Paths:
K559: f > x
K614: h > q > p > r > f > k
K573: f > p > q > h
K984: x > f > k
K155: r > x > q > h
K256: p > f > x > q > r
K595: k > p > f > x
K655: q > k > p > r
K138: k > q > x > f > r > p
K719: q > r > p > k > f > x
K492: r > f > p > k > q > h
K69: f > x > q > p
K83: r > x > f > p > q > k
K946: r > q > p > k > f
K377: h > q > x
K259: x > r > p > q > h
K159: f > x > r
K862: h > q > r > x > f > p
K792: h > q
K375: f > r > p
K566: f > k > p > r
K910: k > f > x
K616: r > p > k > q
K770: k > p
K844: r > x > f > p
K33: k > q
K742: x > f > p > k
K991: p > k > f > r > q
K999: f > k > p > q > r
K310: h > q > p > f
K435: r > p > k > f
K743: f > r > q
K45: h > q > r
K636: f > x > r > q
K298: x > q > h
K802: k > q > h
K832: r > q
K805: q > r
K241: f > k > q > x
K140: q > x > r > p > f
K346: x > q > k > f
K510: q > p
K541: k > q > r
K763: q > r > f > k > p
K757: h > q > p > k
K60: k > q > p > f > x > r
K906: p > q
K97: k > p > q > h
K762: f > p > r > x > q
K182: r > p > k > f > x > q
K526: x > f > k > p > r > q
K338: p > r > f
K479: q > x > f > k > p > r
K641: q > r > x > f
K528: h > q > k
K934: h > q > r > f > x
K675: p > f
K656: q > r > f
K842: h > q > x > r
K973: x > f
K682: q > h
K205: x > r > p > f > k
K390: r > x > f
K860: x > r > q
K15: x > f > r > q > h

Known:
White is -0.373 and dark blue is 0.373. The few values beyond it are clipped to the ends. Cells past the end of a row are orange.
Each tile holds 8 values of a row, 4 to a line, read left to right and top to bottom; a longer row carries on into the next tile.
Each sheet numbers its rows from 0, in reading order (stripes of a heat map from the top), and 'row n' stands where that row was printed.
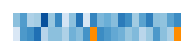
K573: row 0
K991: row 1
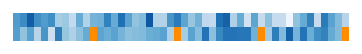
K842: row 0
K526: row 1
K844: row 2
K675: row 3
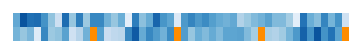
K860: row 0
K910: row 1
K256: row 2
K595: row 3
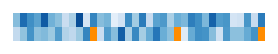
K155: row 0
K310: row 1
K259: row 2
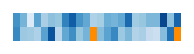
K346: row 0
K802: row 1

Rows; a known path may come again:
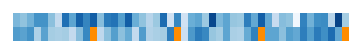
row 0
K528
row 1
K155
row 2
K97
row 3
K742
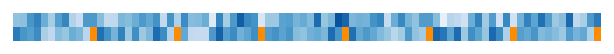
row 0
K999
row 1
K946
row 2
K910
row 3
K757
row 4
K991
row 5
K435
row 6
K526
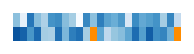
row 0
K566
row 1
K719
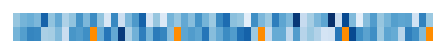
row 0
K492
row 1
K375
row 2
K138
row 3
K792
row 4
K614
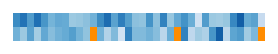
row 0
K256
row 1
K636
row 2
K346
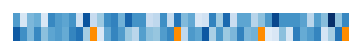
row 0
K205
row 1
K259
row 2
K310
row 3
K377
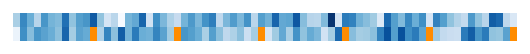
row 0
K510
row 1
K675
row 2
K743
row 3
K298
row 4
K595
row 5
K559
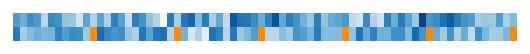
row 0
K60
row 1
K479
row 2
K241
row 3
K762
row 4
K770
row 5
K842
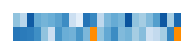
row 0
K655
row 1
K802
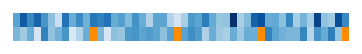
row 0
K860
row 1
K934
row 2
K616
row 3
K83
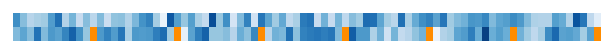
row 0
K140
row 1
K763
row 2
K573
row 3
K844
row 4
K541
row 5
K69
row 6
K973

